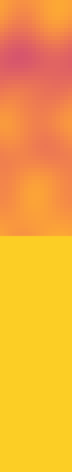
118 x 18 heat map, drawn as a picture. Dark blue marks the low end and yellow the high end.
The table splits into 2 rows of 1 panel. Panel 1,1: high, smooth. Panel 2,1: very high, flat.
